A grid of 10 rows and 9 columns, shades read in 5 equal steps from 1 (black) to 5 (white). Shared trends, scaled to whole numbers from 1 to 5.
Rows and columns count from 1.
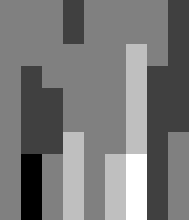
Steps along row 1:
same same down up same same same down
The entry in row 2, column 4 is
2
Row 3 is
3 3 3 3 3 3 4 3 2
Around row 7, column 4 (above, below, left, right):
3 4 2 3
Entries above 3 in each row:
0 0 1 1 1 1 2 3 3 3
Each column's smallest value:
3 1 2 2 3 3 3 2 2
